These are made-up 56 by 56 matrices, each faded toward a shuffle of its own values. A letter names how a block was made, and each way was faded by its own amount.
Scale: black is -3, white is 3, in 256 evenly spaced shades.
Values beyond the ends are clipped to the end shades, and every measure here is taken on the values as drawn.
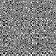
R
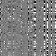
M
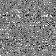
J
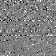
J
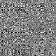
R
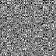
R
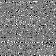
J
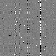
M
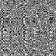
R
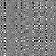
M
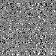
J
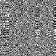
R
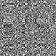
R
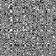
R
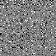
J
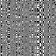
M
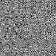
R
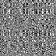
R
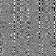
M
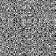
R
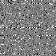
J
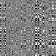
M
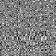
R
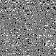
J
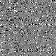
J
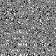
J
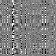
M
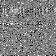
J
